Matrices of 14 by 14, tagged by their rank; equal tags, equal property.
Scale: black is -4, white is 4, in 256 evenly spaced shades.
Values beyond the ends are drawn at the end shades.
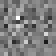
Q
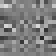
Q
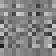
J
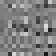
Q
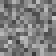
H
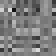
J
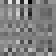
J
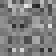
J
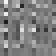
J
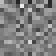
Q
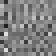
Q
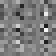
J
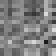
J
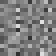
Q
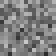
H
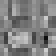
J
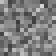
H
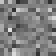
Q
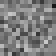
H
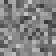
H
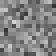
H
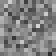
H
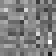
Q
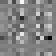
J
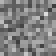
H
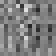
Q
